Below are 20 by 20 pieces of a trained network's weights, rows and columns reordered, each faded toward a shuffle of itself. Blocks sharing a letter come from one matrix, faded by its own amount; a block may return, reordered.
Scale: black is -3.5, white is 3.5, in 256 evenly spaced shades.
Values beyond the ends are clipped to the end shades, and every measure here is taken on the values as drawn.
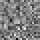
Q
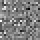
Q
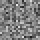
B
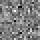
B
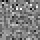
B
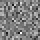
Q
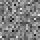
B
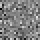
Q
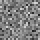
Q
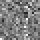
Q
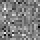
Q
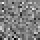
Q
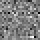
Q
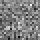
Q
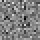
B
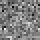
B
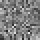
Q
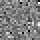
B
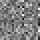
B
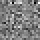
Q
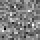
B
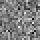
B
